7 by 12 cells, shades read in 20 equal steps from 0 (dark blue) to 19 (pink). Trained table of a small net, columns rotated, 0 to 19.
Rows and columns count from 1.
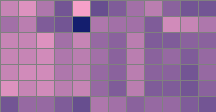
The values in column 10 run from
9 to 16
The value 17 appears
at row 1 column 2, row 3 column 3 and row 6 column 1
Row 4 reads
15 15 16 13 14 12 10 14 10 11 9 11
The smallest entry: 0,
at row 2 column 5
